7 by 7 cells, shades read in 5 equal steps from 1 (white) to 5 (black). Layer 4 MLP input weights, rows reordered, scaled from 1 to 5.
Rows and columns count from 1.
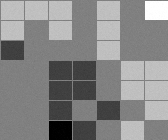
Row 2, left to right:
2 3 2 3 2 3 3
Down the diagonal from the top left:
2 3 3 4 3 3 3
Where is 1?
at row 1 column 7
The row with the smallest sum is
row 1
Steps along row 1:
same same up down up down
